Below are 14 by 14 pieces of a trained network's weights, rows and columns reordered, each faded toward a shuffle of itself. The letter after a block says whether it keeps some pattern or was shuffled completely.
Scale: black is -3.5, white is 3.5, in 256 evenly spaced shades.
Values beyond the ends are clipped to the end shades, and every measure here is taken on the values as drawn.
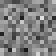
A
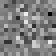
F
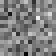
A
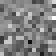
A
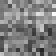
F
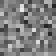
A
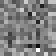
F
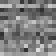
F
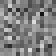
F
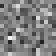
A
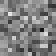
F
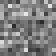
F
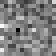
A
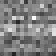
F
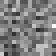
F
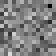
A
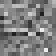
F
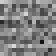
F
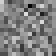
A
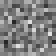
A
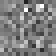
F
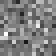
A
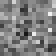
A
